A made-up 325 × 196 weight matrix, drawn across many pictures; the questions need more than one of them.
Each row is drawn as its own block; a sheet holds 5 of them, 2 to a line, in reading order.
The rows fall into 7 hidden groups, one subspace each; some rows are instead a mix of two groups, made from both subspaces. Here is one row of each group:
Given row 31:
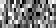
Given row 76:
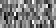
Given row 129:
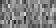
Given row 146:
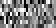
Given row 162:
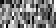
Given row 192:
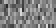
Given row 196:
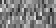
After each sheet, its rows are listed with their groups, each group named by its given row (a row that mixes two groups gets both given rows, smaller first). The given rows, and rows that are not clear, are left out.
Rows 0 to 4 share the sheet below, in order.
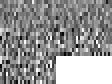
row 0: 76
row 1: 129
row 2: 162
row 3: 192
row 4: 162
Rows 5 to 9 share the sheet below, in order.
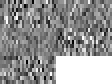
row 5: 31 and 76
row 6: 31 and 76
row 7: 76
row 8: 76
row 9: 192
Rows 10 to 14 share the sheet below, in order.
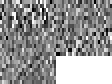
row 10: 129
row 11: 31 and 146
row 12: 196
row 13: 31 and 129
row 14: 31
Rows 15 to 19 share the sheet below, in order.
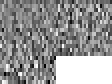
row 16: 129
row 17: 129
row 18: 162 and 192
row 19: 146
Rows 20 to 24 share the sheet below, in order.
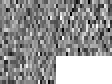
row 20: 31 and 146
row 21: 76
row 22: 129 and 192
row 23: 196
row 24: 192
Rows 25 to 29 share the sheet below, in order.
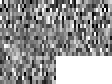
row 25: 196
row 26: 162
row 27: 146
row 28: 192
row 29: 129
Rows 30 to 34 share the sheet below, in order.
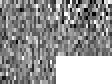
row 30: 146 and 162
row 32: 76
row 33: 31
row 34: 162
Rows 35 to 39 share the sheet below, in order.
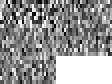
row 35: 129
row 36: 196
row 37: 196
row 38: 129
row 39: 129
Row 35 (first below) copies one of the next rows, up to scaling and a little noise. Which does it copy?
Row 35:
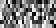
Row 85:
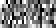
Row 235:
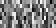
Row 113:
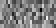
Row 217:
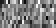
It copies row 113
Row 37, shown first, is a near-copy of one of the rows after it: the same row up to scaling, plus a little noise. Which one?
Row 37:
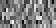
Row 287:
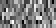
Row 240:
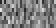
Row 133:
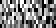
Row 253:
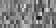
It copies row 287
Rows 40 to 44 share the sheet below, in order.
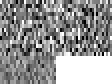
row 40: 196
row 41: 76
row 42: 196
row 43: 192
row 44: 31
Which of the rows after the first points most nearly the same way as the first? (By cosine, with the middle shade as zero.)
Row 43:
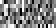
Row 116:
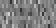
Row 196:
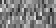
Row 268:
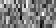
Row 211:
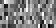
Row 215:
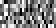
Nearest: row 215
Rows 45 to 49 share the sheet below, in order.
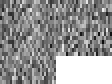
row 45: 31
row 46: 196
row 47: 31
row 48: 31
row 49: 129
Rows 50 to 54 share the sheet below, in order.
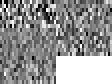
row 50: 196
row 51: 129
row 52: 129
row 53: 129
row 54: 76
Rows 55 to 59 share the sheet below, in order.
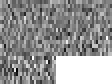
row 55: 129
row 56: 76 and 162
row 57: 146 and 196
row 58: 196
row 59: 76
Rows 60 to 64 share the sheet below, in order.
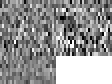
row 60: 129
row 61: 146
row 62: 76
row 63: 76
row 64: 196
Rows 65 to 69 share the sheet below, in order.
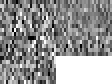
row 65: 129
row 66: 129 and 162
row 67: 162
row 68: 129
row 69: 162
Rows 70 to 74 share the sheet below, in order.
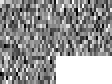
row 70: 162
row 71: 192
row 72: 146
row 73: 129
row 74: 146
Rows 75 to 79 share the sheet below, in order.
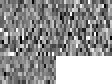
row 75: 76
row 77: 192
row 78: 192
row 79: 146
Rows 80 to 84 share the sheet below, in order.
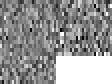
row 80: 76
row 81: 31
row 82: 196
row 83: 192
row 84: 129
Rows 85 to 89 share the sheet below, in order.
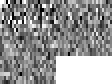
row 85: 129
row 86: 129
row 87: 146
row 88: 129 and 192
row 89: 146 and 192
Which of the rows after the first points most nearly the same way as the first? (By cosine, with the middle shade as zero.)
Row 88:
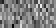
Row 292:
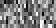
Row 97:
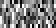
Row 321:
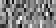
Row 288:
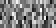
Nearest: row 292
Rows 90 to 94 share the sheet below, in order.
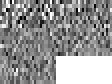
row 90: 31
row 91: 192
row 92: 146 and 162
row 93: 31
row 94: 76
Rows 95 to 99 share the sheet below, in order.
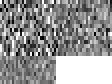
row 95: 196
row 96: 162
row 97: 31 and 162
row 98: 31 and 196
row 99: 196
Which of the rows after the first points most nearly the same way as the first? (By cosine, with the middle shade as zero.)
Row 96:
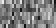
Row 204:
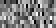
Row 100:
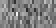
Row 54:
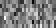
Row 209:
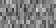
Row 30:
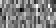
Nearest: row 30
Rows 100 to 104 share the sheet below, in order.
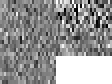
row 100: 76
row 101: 192
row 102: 192
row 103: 146
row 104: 146
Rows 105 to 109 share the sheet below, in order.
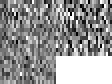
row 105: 76
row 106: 76
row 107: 76
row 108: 129
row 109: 192
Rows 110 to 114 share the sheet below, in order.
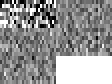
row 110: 162
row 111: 129
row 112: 146
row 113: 129
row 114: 76
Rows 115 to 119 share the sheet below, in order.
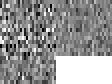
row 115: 162
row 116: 146
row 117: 146
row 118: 162
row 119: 129
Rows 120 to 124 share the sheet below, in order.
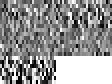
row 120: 76
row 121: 129
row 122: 146
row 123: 192
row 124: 129
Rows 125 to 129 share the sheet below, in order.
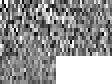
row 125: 196
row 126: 146
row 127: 146
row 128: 76
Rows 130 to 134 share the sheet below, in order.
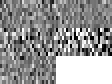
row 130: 31 and 196
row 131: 146
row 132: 192
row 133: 196
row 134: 162
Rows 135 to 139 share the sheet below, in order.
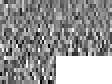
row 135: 192
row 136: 146 and 192
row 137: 146
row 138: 129
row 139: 192
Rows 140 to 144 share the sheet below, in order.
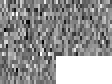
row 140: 76 and 196
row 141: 196
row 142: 192
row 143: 31
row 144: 76
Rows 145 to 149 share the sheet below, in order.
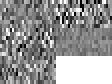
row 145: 196
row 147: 31
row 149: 76 and 146
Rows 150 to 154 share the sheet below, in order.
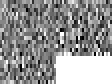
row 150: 76
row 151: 129
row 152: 129
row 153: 192
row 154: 192
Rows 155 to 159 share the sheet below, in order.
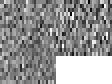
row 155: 192
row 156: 76
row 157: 31
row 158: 162
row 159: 192
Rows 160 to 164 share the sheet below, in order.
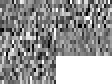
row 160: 162
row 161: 146 and 162
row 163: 192
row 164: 129
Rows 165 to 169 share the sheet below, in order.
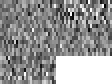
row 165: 31
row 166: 76
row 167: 76
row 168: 76
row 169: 129
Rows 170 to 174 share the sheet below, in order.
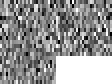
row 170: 146
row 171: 146
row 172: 196
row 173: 31 and 146
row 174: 162
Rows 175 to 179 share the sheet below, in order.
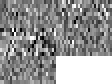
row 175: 76
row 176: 31
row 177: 162
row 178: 76
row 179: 129
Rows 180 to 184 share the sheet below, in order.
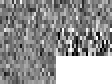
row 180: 162
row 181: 192
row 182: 192
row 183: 129
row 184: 146
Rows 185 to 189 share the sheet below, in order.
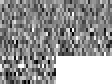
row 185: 129
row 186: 76
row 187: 76
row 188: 146
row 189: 146
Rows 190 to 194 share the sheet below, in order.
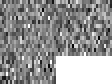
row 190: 146
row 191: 162
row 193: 146
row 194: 162
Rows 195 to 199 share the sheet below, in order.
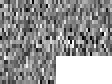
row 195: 76 and 192
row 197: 196
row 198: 76
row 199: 192
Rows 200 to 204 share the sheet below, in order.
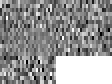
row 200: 162
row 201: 196
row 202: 146
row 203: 196
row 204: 192
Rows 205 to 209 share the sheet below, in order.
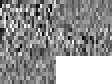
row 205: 162
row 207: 31 and 129
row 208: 76
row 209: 196
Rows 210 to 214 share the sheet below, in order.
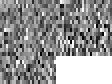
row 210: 192
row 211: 192
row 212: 192
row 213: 76
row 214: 31
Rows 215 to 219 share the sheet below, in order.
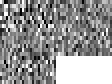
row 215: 192
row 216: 192
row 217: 129
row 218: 31
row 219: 31 and 76
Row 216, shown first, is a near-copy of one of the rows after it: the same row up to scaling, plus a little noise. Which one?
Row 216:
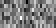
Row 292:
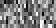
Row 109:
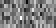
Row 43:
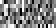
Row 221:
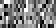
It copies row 109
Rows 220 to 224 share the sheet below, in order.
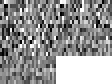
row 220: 192
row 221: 192
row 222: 31 and 162
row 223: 196
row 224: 196
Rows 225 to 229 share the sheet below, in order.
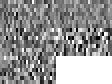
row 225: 76
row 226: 76
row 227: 196
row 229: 192
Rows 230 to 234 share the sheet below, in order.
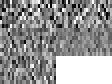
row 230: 31
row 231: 31
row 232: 129
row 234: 76 and 192
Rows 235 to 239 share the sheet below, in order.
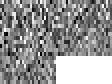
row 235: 129
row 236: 31
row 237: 129 and 192
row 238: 31
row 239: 31
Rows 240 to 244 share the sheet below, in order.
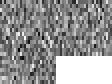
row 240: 196
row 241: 129
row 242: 31
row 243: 162
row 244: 162
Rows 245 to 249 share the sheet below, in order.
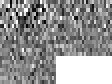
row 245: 31 and 129
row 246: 146
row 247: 196
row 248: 146
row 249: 162
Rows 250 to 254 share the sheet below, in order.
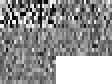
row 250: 129
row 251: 146
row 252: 76 and 146
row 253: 196
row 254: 31
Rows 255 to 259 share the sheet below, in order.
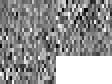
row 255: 76
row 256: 31
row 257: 196
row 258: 146
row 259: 146
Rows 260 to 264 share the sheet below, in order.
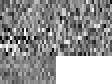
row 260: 31
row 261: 146
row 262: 146
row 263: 31 and 146
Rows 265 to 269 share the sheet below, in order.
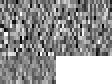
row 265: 129
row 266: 162
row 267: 192
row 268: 192
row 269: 129
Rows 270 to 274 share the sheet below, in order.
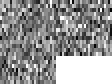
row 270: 31
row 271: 146
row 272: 196
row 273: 162
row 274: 76
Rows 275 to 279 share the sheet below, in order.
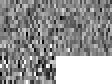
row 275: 31
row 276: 146
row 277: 192
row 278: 162 and 196
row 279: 196
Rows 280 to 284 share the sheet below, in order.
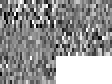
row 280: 76
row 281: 162
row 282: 31 and 162
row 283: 196
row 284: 196
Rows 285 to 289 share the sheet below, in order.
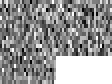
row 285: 196
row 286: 76
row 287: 196
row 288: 129
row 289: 129 and 196
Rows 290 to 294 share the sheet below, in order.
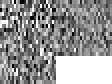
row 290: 162
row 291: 146
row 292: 192
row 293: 31 and 146
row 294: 76
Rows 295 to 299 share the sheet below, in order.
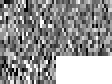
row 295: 192
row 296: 76 and 162
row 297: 192
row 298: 129
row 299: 76
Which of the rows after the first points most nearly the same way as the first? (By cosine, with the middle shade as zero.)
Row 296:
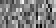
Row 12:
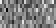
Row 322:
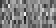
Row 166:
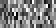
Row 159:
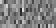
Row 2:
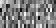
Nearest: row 166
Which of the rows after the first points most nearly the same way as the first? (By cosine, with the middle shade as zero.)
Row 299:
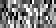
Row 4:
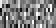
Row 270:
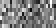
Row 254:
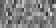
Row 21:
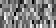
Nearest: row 254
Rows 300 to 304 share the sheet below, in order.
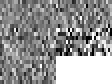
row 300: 31 and 129
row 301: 129
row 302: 146
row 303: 162
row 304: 129
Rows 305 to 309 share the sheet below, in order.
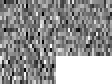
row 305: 192
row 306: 146
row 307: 192
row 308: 162
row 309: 129
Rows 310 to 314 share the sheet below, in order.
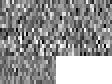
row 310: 31
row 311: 146
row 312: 192
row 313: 146
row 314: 76
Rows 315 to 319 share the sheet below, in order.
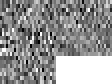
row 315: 31
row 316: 146 and 192
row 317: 162
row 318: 146
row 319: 192
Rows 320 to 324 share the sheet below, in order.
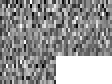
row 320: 129 and 196
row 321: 31
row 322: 129
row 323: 31
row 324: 196
